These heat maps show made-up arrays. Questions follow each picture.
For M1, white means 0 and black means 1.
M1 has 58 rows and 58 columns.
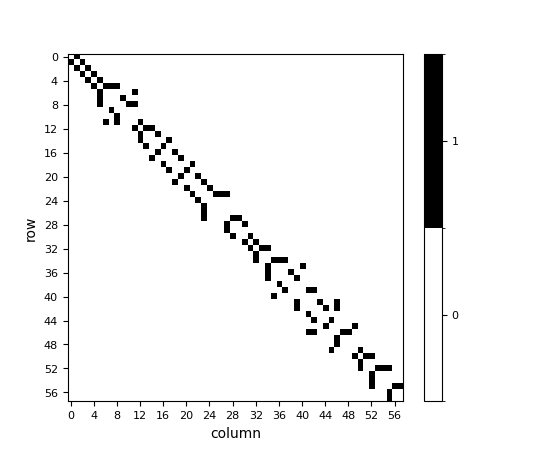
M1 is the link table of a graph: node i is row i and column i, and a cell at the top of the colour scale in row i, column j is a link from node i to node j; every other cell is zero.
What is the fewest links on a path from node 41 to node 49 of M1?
5
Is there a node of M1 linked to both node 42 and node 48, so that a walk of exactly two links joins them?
yes
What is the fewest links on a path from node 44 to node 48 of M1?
3
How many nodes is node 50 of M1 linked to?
3
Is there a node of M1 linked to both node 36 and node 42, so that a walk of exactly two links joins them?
no
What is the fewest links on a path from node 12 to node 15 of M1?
2
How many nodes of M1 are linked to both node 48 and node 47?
1
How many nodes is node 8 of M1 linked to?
3
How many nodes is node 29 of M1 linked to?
1
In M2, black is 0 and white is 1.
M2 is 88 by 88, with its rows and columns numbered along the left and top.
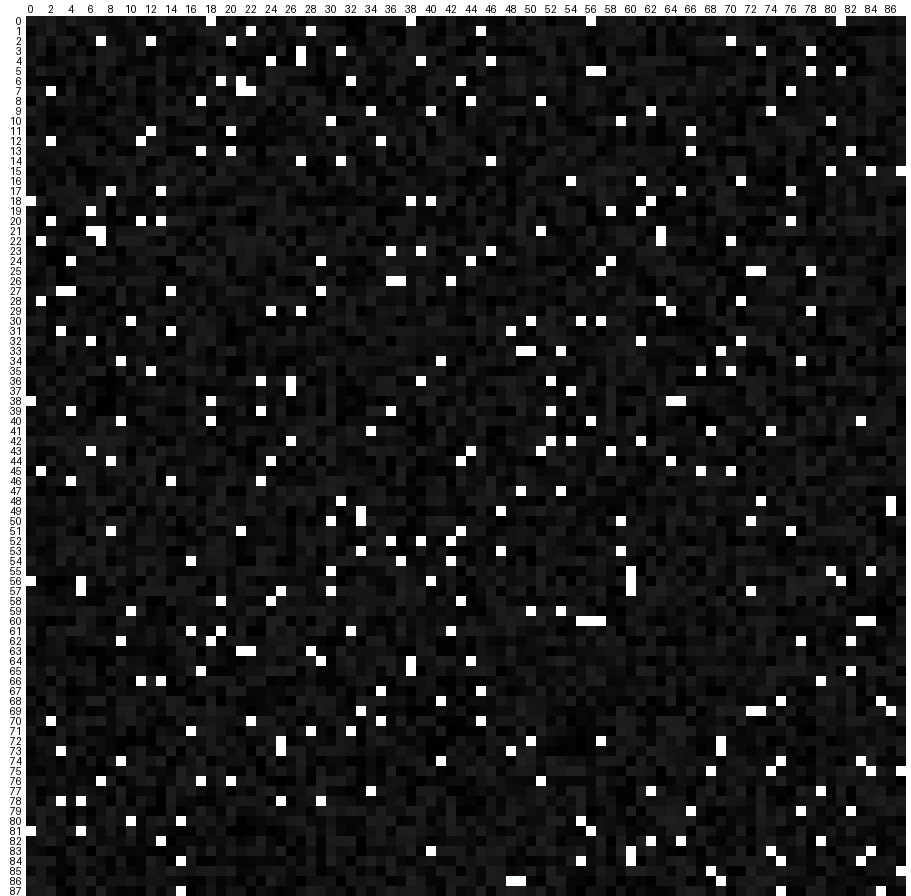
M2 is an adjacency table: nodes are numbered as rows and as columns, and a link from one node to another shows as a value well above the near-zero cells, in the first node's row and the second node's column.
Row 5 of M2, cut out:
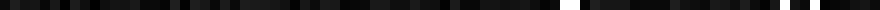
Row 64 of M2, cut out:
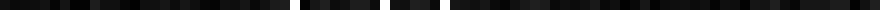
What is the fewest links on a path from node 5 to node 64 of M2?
3
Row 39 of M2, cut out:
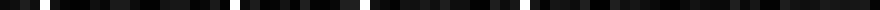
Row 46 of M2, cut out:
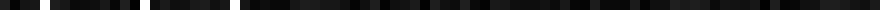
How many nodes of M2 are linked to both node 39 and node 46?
2
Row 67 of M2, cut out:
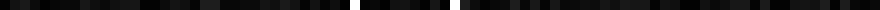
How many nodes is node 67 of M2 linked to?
2
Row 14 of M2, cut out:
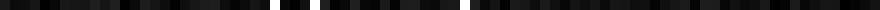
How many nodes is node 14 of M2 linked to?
3
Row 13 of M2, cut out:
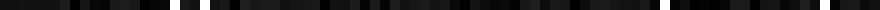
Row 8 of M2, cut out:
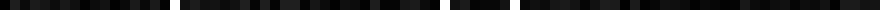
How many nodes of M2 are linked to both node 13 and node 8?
1
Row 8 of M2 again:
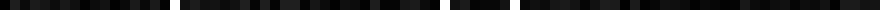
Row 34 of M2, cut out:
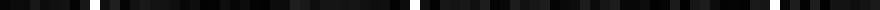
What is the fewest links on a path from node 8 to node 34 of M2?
6
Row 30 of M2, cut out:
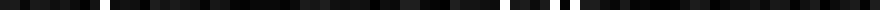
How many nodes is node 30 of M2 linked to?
4
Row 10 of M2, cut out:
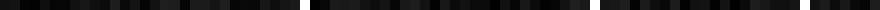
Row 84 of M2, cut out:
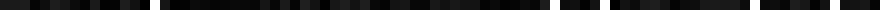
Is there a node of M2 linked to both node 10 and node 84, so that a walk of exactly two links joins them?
no
